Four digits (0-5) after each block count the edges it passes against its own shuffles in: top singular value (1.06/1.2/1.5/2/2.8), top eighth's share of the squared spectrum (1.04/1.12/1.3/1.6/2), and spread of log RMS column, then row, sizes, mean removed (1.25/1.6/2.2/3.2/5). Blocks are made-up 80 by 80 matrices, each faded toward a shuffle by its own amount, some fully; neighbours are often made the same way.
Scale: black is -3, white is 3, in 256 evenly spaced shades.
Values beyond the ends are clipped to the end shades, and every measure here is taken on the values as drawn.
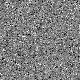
0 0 0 0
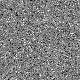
0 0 0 0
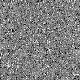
3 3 1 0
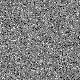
1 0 0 0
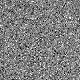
2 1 0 0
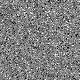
2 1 0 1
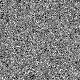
2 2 0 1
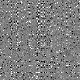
4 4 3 2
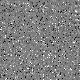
3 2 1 1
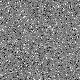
2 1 0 0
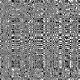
5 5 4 3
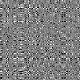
5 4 3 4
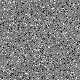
1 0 0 0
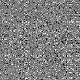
4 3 1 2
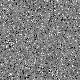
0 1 0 0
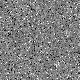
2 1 0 0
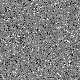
0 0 0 0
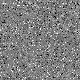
3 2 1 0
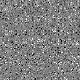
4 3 1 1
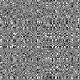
5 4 3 3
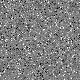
1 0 0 0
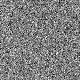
0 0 0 0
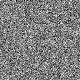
2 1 0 0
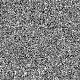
3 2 0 0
